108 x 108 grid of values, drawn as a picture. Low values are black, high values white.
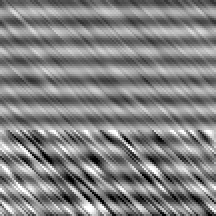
Slope: none. Odd rows or columns: none. Seam: horizontal, 60% of the way down, the top part calmer. Stripes: horizontal, repeating 11 times. Histogram: bell-shaped.
